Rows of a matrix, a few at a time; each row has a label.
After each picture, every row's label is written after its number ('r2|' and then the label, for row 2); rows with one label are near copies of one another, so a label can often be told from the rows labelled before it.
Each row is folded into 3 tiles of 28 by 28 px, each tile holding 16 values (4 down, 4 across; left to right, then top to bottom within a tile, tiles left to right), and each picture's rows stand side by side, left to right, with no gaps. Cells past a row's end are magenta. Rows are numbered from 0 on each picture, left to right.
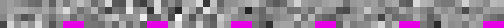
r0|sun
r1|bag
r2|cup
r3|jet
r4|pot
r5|jet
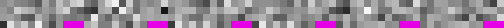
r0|sun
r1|cup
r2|sun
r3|sun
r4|pot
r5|pot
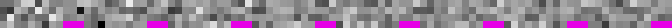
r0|cup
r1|jet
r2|pot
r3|pot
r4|sun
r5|pot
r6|sun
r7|jet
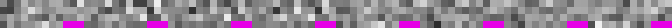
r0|pot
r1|bag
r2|bag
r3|bag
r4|pot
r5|jet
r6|jet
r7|sun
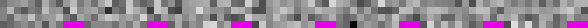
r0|bag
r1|bag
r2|pot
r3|pot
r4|jet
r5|sun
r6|sun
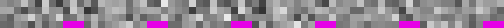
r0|bag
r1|pot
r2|bag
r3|pot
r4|bag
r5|sun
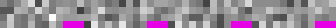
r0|cup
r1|sun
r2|sun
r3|sun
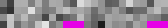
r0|pot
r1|jet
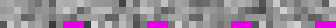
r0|sun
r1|sun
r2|sun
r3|pot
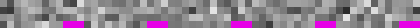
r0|pot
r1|sun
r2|bag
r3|jet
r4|cup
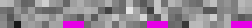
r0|jet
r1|bag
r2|jet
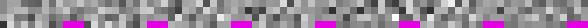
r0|sun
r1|sun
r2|cup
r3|cup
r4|bag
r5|cup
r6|bag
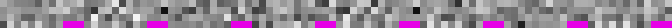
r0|sun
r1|cup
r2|bag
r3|pot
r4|cup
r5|sun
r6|jet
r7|sun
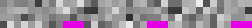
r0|sun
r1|pot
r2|cup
